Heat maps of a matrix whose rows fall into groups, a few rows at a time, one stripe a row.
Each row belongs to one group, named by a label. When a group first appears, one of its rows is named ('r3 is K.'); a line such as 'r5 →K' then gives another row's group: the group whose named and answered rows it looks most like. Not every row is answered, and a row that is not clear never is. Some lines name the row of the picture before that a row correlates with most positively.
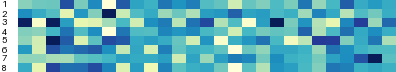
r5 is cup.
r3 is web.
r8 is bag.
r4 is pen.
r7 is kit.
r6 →bag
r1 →pen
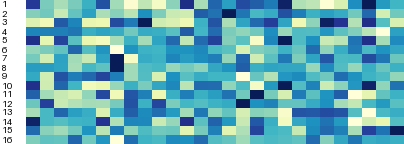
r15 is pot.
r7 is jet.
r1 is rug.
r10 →web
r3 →cup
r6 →pen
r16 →pen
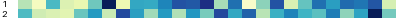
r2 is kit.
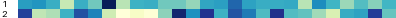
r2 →rug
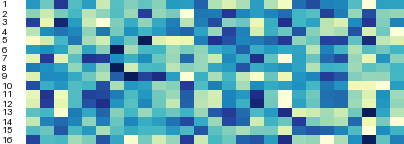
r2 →cup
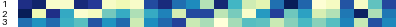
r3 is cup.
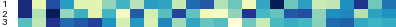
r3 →bag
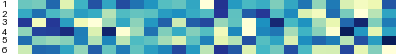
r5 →pot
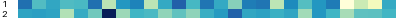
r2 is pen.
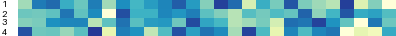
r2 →pen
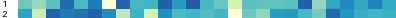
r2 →bag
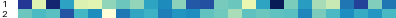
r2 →pen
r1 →web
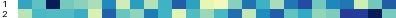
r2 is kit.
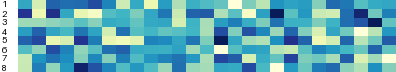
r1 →bag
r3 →kit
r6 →cup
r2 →web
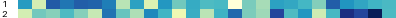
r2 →kit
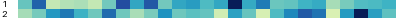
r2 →jet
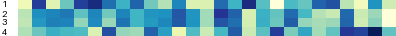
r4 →kit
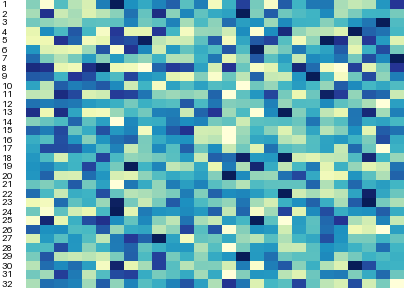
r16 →cup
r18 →rug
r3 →kit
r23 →jet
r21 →pen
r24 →jet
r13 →web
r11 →cup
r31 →cup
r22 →rug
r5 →cup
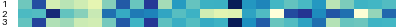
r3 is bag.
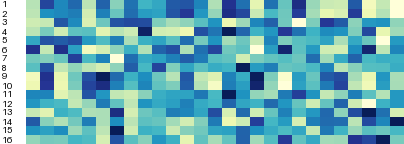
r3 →cup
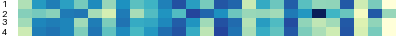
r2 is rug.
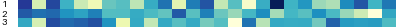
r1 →web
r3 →bag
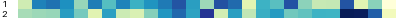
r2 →jet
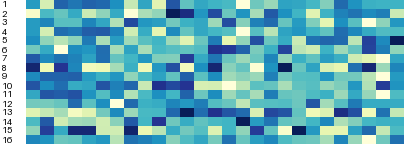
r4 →bag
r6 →rug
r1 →bag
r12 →pen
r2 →jet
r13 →jet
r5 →pot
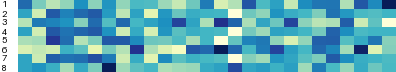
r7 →bag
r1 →pot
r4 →bag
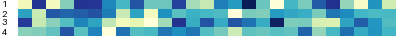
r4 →pen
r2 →bag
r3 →rug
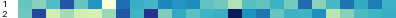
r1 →pen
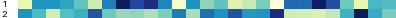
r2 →rug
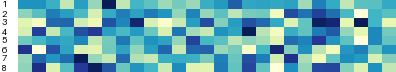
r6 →web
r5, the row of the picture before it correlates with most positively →1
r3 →cup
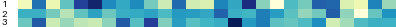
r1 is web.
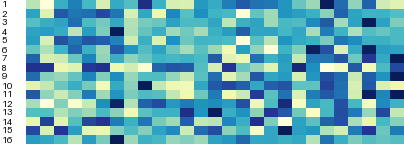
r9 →pot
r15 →web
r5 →bag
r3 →jet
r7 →pot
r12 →jet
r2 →bag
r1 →cup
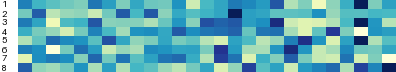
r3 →rug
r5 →jet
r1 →rug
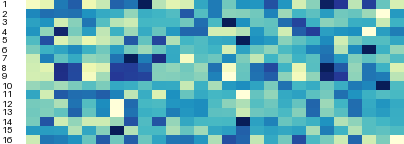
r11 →bag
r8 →cup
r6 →jet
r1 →cup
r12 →pen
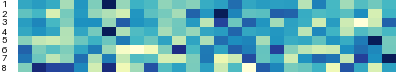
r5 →kit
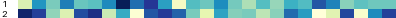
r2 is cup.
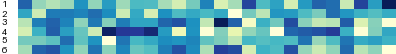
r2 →bag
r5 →pen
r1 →pot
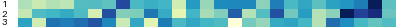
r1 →kit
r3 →bag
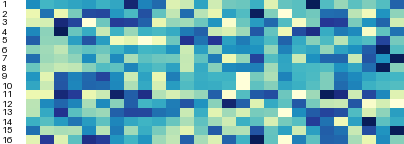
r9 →bag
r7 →pot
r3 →cup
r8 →kit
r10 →bag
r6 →kit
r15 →pot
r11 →cup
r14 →jet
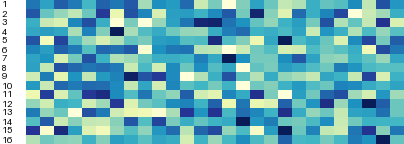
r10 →bag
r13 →rug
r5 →web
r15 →web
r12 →jet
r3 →rug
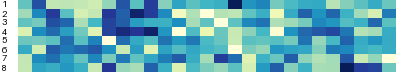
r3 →cup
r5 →pen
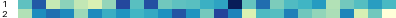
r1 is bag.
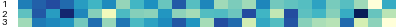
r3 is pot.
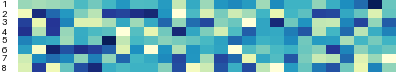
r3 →web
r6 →bag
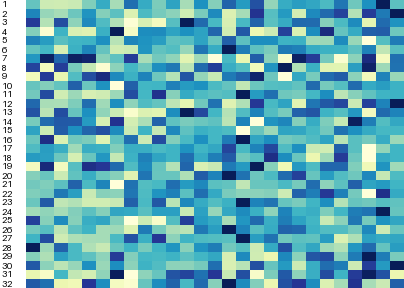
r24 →kit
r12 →pot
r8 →web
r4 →jet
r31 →jet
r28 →web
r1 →kit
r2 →pot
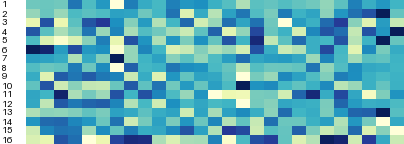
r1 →pen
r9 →bag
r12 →bag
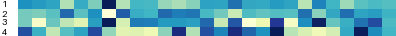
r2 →pen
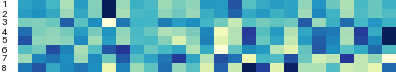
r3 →pen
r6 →cup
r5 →pot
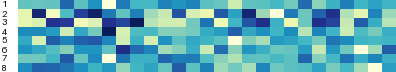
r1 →pen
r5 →bag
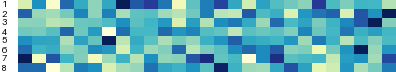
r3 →kit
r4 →pen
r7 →web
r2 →pot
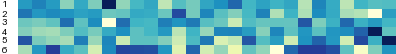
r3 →pen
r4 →kit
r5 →pot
